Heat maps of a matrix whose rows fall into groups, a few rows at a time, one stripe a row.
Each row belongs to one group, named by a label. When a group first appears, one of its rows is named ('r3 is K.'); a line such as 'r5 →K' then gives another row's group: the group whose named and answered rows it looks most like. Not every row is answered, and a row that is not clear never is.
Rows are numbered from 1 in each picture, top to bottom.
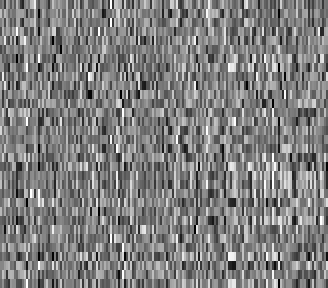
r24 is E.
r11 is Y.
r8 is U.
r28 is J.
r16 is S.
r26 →S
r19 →U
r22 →E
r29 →U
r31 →J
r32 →U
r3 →S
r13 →J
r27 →S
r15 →E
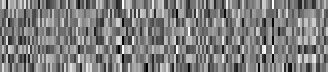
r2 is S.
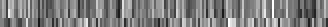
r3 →U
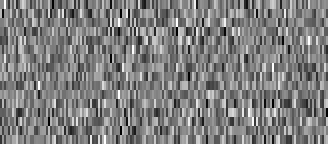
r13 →U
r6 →Y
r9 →Y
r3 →S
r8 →J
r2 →Y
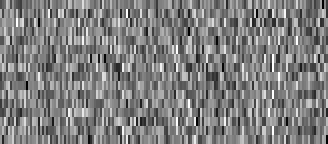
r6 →S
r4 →Y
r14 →S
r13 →U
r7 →E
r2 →Y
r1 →U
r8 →J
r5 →U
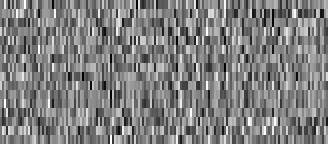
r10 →E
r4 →E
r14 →U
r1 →S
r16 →S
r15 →J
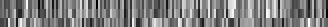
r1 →U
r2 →U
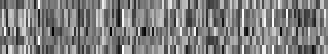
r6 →J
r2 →J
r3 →J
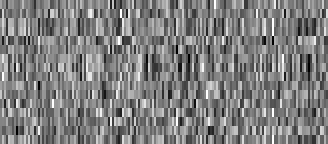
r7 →Y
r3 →J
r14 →S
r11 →E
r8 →Y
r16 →J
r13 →J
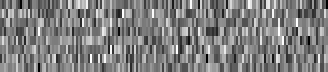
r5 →Y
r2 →J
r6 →S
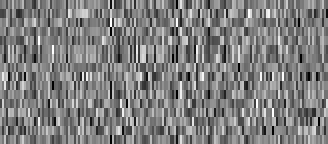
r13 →J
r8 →S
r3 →S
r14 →E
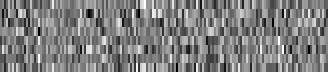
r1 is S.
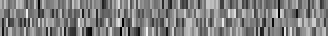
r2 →U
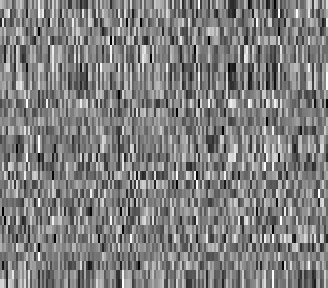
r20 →S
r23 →E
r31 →J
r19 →J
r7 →S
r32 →J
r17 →E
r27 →E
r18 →U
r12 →U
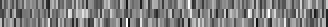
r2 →U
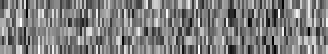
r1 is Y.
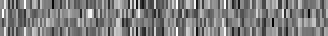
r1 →S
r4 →S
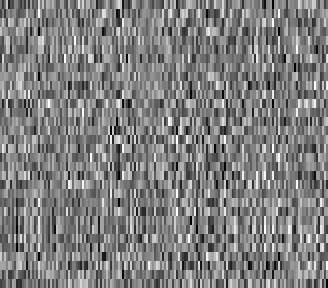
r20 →J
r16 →S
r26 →E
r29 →E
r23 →E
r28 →E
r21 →U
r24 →S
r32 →U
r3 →J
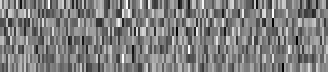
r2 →J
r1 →Y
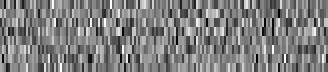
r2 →E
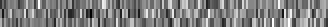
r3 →E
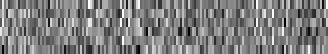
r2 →J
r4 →Y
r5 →J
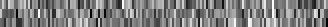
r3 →U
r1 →J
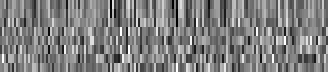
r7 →J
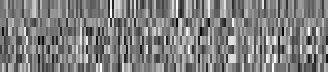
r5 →U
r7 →U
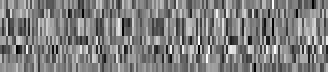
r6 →U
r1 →J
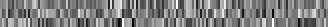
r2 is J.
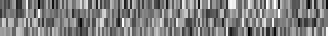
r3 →J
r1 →U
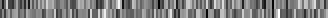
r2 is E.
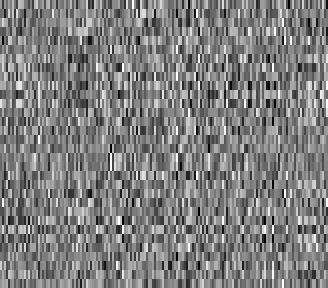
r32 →Y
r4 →U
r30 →E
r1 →Y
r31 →J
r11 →E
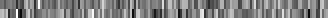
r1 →E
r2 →Y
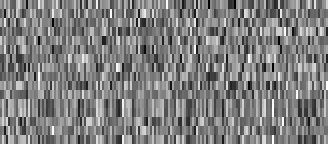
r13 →J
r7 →U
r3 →S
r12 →J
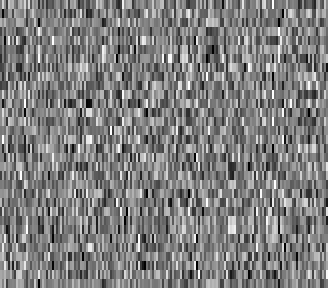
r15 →S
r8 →U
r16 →Y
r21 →U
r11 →J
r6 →E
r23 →E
